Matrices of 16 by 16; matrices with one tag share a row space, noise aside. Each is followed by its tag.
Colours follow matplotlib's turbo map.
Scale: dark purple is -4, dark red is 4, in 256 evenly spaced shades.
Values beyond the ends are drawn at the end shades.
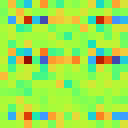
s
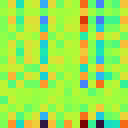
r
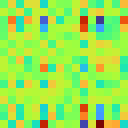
r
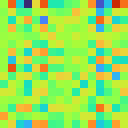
s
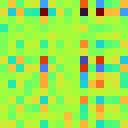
r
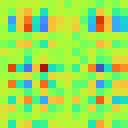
s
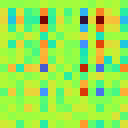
r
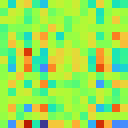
s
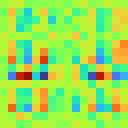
s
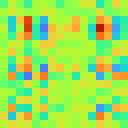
s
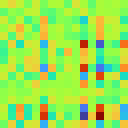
r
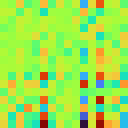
r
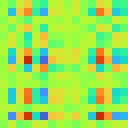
s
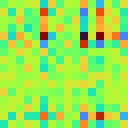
r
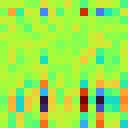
r
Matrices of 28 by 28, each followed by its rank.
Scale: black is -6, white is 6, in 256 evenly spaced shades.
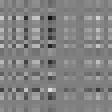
one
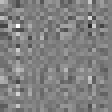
three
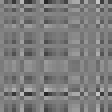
one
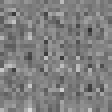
five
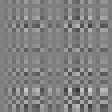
one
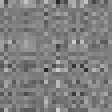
three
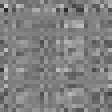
three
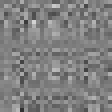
three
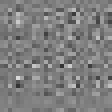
three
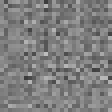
five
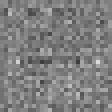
five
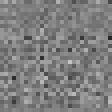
five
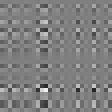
one
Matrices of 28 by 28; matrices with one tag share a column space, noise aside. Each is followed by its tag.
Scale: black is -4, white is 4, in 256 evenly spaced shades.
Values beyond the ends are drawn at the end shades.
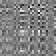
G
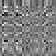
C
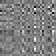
G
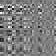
G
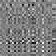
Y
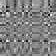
C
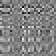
G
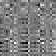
Y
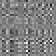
Y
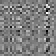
G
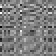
G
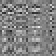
G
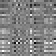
Y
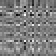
C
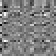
C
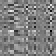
G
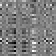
Y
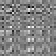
G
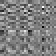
G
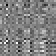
Y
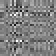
C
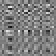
G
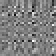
C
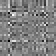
C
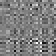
Y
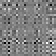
Y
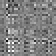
Y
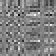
C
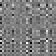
Y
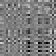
Y
